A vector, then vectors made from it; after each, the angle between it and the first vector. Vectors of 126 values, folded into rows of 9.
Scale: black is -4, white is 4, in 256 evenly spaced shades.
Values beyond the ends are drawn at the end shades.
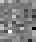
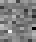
nearly parallel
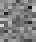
partly aligned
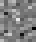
partly aligned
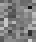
partly opposed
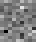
partly aligned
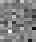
nearly parallel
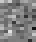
nearly parallel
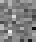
nearly parallel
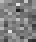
partly aligned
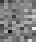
nearly opposite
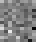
nearly parallel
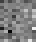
nearly opposite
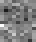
partly aligned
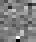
orthogonal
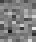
nearly opposite
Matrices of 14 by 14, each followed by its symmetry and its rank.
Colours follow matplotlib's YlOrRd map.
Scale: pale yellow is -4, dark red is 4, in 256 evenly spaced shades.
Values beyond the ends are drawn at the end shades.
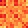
symmetric, rank three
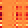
neither, rank one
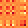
symmetric, rank one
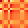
symmetric, rank one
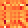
antisymmetric, rank two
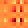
neither, rank one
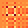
symmetric, rank one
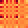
symmetric, rank one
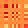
symmetric, rank one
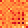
symmetric, rank three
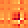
symmetric, rank one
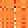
neither, rank one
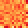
antisymmetric, rank two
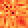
symmetric, rank three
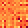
symmetric, rank three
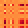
symmetric, rank one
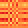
neither, rank one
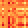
antisymmetric, rank two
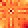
symmetric, rank three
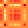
symmetric, rank one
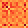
symmetric, rank three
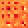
symmetric, rank three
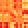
antisymmetric, rank two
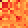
symmetric, rank three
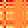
neither, rank one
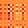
neither, rank one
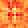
antisymmetric, rank two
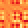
antisymmetric, rank two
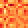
antisymmetric, rank two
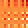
neither, rank one
